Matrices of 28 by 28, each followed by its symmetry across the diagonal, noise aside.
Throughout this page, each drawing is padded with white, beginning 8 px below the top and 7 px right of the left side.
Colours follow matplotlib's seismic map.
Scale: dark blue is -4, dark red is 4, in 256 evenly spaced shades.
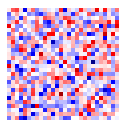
antisymmetric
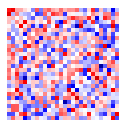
symmetric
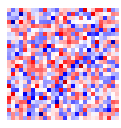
symmetric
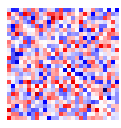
antisymmetric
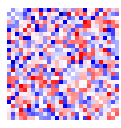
symmetric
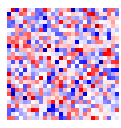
antisymmetric
